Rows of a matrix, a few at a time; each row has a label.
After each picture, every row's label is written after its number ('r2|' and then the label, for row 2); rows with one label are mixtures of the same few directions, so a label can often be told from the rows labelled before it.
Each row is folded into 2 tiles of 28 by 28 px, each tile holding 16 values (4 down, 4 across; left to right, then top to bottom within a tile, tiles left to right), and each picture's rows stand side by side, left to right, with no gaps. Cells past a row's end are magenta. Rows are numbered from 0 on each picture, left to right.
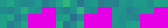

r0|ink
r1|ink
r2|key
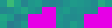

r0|ink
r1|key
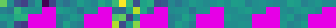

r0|key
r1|ink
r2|ink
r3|ink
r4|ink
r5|ink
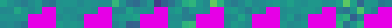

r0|key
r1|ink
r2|key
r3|key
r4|ink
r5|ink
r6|ink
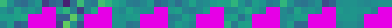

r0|key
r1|ink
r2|key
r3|ink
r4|ink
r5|key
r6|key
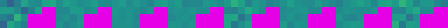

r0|ink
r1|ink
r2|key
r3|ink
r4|ink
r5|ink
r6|key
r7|ink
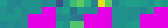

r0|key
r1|key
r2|key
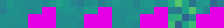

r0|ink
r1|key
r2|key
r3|ink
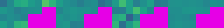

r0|key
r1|key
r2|ink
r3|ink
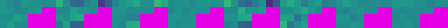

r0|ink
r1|key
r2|key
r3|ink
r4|key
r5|ink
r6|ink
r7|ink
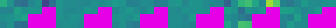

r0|key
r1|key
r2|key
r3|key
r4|key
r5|ink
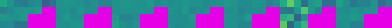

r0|key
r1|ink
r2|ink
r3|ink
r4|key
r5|ink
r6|key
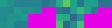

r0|key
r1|ink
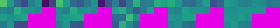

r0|key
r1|key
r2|ink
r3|key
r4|key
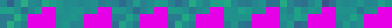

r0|ink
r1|key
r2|ink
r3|ink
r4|key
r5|key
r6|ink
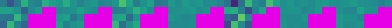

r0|ink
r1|ink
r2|ink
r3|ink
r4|ink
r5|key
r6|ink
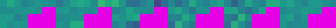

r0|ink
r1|key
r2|key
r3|ink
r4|ink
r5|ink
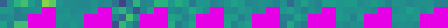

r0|key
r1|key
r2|ink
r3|ink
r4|ink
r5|ink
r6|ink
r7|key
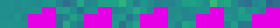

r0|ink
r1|ink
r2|ink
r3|key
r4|key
